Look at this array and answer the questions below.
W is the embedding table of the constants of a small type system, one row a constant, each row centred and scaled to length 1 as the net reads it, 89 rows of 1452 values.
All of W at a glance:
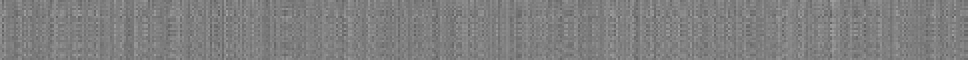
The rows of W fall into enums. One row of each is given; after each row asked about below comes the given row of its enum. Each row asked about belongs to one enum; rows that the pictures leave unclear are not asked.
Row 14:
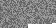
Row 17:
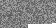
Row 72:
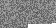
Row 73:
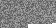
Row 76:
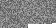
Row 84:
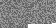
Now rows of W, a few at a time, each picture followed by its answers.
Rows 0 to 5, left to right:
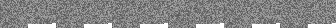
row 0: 14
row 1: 73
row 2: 73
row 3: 17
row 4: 14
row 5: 84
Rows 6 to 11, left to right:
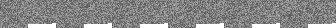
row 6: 76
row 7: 84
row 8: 73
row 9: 72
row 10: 73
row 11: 17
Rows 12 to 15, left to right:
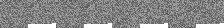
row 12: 84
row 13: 84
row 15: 72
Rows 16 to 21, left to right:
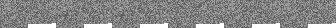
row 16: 72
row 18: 17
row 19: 84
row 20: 72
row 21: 72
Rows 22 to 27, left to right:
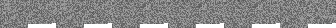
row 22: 72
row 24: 84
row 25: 84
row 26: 84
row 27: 14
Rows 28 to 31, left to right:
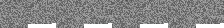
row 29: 14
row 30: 84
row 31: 14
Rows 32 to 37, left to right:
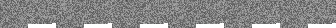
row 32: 14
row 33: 72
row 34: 84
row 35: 72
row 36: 73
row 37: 14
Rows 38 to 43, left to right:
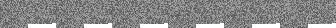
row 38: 14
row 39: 14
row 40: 14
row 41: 17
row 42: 17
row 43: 72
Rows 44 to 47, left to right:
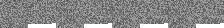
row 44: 84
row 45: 76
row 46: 14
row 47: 14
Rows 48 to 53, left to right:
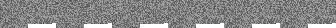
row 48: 14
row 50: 72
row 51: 14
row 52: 14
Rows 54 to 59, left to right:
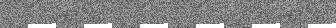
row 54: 84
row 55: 17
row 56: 84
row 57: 84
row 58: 72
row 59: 17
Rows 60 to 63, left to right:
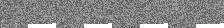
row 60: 73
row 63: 72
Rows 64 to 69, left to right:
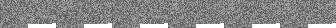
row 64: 14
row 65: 17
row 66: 14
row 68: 72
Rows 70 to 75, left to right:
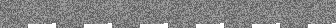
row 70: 76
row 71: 72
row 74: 73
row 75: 84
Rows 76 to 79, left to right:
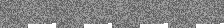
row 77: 14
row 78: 72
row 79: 76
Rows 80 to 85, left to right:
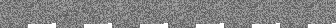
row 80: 84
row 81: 17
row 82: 72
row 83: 72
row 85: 84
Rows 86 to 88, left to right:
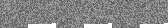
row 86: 72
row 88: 84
